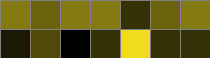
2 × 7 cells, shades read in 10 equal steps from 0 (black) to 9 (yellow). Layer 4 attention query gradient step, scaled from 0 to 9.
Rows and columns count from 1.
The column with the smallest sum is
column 3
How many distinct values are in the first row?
3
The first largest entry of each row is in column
1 5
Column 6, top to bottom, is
4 2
